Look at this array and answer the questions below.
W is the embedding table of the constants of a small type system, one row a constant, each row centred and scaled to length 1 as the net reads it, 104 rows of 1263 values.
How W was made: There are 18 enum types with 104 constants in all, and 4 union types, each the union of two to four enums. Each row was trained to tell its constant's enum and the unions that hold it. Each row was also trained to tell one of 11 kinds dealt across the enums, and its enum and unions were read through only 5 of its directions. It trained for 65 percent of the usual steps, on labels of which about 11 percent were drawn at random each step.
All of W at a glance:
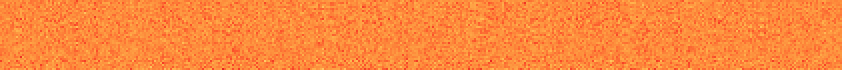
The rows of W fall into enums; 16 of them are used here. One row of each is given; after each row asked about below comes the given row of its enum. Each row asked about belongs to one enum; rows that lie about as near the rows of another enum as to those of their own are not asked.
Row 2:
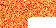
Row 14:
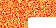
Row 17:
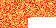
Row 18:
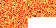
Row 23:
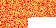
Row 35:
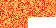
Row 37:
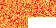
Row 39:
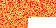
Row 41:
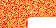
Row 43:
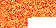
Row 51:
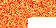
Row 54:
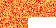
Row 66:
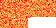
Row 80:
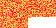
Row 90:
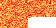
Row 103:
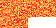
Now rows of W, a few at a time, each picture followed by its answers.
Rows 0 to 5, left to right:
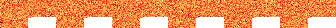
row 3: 43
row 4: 2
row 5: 43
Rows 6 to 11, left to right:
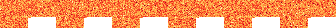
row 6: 37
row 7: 41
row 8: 23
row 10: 37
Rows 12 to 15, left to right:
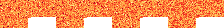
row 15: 66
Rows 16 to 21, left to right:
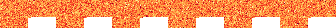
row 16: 103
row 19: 35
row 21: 90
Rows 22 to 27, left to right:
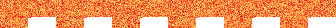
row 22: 23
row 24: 2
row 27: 39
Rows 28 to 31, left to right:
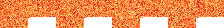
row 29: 41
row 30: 39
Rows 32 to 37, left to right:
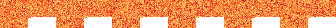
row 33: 103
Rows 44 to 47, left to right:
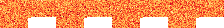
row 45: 18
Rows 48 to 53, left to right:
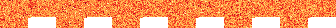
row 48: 37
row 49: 39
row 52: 35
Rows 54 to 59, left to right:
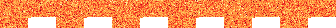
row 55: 43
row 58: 54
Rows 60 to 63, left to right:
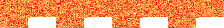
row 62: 17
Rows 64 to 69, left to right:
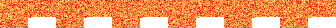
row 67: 35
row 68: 2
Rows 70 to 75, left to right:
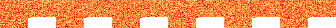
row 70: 2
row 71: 41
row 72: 2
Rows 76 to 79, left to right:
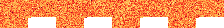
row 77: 37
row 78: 35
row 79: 66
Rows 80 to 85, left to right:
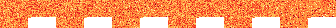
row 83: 90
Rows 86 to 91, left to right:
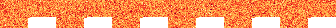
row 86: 41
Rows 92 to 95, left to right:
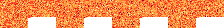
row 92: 66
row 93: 43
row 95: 39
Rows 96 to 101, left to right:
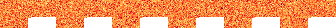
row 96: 103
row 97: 35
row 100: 41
